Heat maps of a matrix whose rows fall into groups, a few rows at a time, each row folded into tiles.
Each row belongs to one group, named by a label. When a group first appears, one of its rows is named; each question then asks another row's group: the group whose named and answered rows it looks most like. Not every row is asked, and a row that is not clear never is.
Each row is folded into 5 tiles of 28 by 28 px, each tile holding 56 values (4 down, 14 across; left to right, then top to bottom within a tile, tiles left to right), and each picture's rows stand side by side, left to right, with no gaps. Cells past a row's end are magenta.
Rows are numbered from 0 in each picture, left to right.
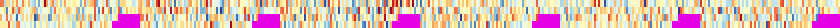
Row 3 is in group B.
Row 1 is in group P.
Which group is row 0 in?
P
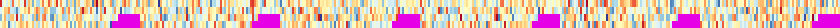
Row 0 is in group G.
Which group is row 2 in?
B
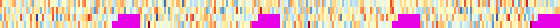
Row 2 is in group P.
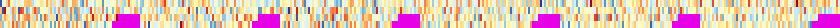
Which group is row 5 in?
G
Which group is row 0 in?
B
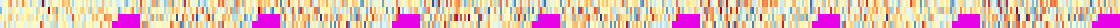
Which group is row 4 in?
B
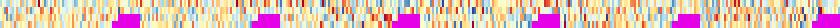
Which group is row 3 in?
G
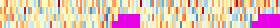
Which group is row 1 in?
G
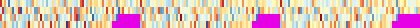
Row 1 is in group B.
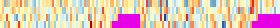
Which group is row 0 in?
P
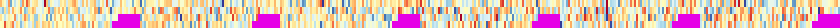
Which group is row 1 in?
B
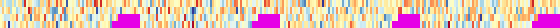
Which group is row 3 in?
P
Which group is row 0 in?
G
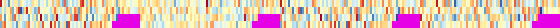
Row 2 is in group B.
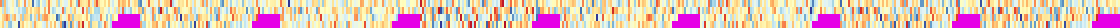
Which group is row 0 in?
G
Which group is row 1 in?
B
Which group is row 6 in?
B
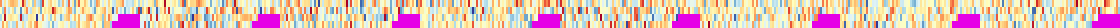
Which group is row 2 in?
P
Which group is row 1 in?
G
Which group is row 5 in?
P
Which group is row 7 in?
G
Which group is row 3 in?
G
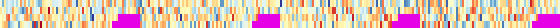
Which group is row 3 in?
P
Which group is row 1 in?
B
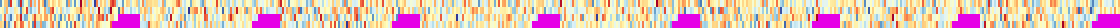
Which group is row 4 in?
G
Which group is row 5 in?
B
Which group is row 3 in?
G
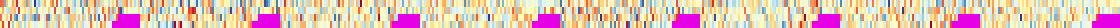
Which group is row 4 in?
B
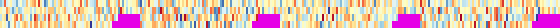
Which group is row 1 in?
B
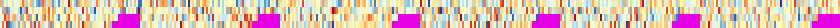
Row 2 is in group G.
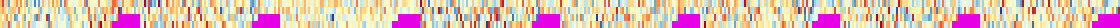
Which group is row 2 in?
G
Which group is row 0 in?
P
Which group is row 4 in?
G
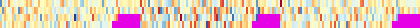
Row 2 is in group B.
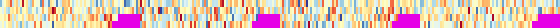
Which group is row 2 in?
P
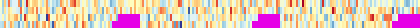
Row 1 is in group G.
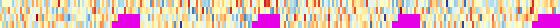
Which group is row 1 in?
G
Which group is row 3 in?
P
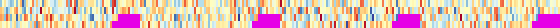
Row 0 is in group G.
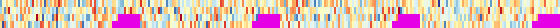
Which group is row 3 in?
P
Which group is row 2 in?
P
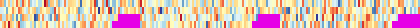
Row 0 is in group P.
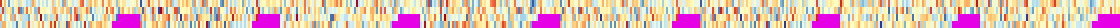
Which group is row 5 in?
B
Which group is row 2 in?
G
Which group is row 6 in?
G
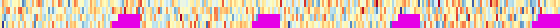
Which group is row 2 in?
G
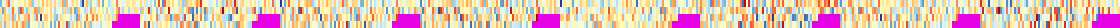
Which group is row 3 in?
B
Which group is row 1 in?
G
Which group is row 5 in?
G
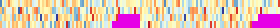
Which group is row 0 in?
B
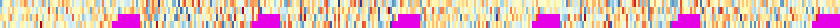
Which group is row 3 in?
B
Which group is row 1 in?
P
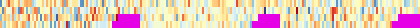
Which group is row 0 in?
B
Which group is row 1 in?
G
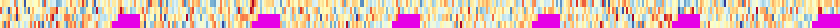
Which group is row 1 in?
P
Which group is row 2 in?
B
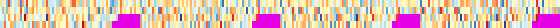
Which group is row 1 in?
B
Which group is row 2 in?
B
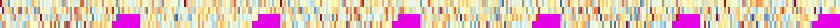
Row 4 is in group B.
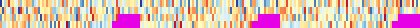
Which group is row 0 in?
B
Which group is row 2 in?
P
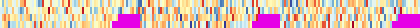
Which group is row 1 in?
B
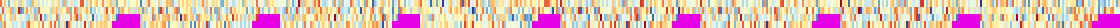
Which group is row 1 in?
B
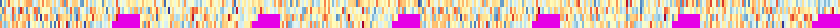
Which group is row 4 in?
P
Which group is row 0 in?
B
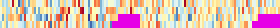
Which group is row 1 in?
P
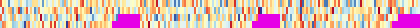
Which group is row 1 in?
P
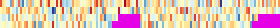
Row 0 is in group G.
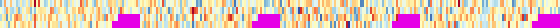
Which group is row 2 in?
B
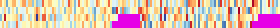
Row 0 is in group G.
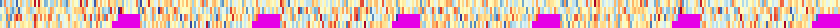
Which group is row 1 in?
B
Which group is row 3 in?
B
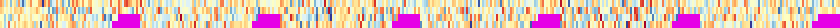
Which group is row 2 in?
P
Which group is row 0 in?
G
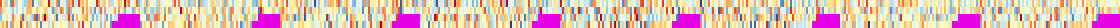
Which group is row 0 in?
G
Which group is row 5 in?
B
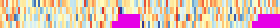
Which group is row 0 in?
P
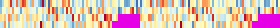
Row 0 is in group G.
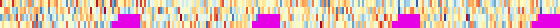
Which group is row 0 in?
G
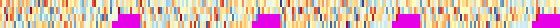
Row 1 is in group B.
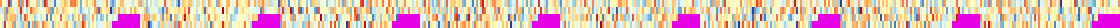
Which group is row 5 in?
G
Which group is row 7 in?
P
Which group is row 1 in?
G
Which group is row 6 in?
B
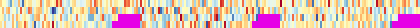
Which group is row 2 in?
G
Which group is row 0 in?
G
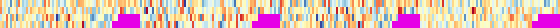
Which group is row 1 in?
P
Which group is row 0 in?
G
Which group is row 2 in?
G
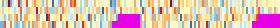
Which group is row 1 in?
B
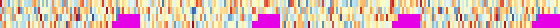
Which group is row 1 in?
G
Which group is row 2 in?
P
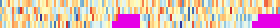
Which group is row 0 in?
B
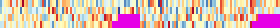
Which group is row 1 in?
P
